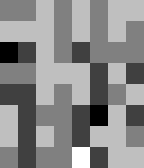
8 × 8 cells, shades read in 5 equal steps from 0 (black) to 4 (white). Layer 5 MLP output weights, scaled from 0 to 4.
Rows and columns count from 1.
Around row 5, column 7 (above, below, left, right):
3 3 1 3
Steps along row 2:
same same down up down up down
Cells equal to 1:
14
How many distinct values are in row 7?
3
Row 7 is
3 1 3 2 1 3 3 2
